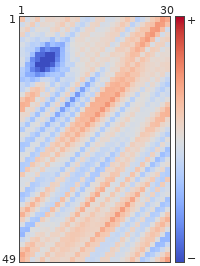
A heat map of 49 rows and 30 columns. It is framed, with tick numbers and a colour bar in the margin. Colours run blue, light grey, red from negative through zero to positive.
No single row or column stands out from its neighbours. No lone cell stands out from its neighbours. The top left is the ninth with the lowest average. One dip sinks in the top left. Streaks slant up to the right. The halves do not mirror each other.
